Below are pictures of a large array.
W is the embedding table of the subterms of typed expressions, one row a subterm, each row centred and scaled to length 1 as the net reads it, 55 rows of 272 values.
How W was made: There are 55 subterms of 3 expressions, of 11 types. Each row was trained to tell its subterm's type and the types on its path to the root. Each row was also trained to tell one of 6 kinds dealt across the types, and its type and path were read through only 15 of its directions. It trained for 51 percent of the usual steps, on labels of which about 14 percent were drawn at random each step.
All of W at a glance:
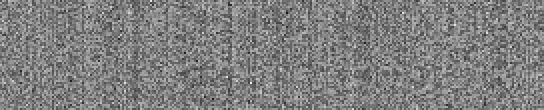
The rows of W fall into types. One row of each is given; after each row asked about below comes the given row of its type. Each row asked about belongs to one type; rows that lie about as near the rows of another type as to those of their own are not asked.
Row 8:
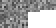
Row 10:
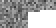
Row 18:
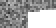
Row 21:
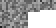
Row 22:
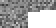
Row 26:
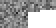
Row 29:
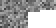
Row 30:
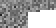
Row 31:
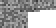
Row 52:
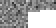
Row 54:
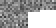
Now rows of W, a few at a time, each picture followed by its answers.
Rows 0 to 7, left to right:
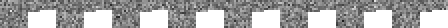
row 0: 10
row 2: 21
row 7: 29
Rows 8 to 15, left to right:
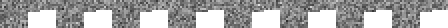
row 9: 52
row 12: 18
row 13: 29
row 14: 26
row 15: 29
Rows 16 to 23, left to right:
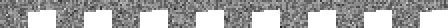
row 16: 21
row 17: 52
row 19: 18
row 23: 18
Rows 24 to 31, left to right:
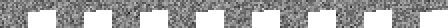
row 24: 31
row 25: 29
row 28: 10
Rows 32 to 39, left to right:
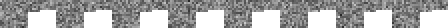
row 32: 26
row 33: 22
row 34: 22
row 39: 26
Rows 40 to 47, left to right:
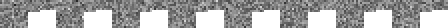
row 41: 22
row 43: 21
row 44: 10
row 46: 26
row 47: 21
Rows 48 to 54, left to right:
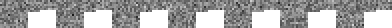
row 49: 30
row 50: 26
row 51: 29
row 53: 52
